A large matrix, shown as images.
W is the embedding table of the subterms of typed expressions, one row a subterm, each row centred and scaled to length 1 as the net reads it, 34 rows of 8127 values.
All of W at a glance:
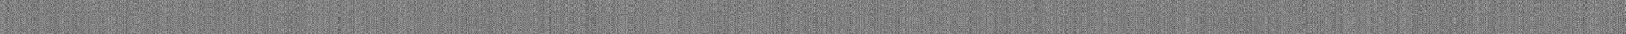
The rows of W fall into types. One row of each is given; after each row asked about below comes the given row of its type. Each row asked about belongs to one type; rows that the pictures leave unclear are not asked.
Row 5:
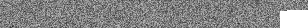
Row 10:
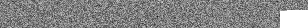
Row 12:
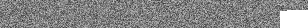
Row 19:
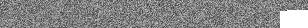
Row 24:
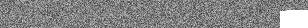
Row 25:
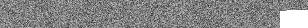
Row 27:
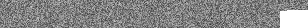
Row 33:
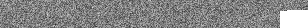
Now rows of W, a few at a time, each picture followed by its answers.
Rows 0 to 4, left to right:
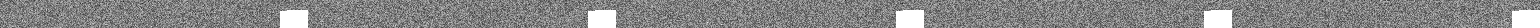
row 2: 24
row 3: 25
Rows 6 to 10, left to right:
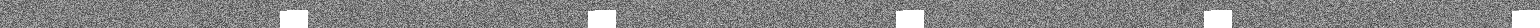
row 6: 5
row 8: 24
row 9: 24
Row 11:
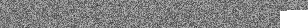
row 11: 12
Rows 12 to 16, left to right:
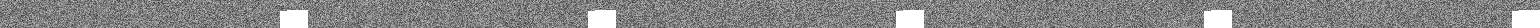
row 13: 27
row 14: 10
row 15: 33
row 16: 25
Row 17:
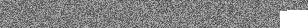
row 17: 5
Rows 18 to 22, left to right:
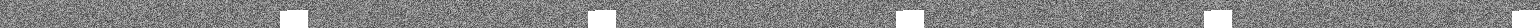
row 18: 19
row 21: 12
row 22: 19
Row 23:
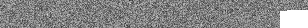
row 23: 25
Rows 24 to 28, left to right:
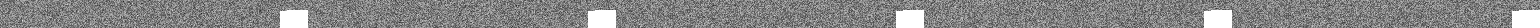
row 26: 12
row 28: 12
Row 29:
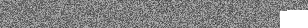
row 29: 5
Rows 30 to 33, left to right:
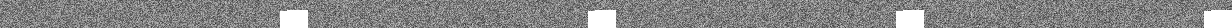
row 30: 5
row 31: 24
